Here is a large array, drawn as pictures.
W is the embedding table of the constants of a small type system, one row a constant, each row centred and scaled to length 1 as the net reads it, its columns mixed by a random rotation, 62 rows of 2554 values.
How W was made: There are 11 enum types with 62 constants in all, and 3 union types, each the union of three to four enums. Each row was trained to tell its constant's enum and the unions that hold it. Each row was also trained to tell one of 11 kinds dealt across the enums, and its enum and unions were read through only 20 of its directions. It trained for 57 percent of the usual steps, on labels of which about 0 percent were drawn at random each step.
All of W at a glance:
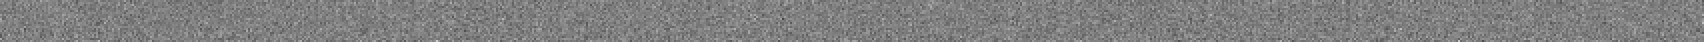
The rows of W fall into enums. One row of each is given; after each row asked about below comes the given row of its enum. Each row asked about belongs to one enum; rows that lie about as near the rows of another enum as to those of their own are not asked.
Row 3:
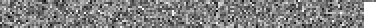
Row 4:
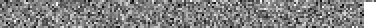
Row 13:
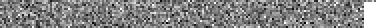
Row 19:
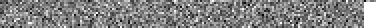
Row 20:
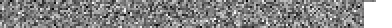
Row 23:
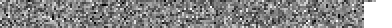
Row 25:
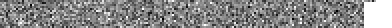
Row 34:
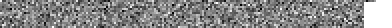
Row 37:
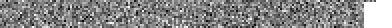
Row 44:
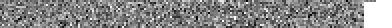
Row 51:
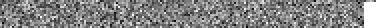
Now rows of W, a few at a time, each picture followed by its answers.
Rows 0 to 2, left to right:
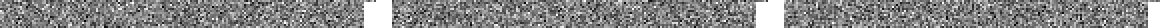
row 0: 44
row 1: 19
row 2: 4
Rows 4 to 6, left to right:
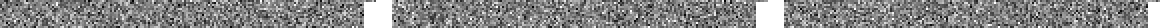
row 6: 25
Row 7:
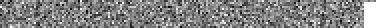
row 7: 13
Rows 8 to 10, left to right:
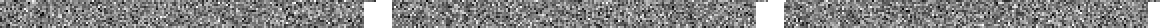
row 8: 34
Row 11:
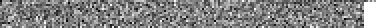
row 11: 51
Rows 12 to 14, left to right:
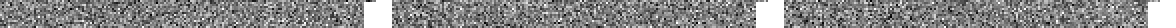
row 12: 4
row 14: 13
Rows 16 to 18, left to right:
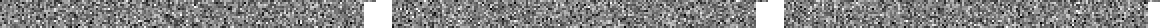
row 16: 19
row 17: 34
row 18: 23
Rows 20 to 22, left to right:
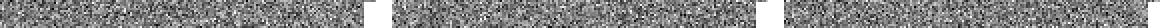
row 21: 34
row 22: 19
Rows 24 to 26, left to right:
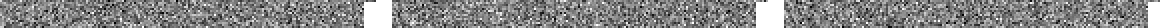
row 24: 4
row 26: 44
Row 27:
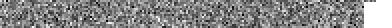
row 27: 37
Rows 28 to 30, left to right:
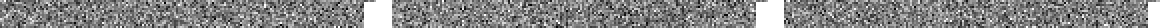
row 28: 19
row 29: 25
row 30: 19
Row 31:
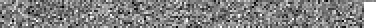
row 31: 3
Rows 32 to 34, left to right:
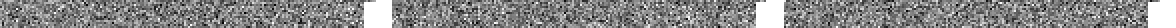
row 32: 23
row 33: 25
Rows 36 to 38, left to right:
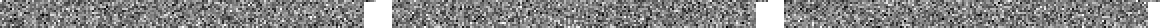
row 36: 34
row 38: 25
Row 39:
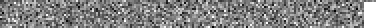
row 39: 51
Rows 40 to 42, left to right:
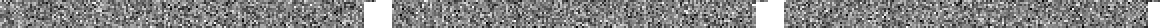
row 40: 20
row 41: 23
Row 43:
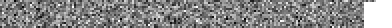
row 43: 34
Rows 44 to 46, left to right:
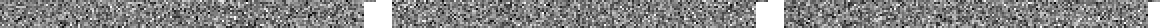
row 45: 13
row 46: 44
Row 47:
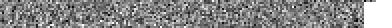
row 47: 51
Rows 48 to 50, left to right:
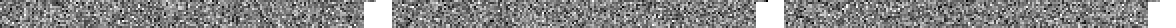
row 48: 25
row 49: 44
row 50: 23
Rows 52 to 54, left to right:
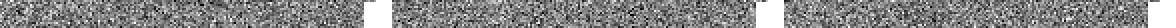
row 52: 23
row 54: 25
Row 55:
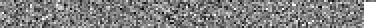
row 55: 4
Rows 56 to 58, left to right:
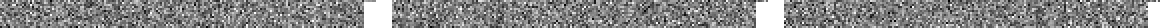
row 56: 13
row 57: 34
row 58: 37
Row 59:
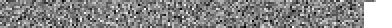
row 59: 20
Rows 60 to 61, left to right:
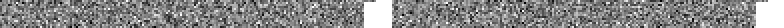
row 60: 19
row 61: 23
